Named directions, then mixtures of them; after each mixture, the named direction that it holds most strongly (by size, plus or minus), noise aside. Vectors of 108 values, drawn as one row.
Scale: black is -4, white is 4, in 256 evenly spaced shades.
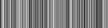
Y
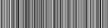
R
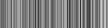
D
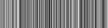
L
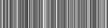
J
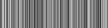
R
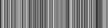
Y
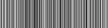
R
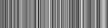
L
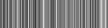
J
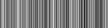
Y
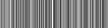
R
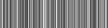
J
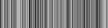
Y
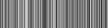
J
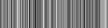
D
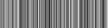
L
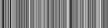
Y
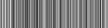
R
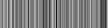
J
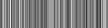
R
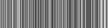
D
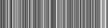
D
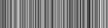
D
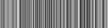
L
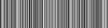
Y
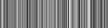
J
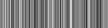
R
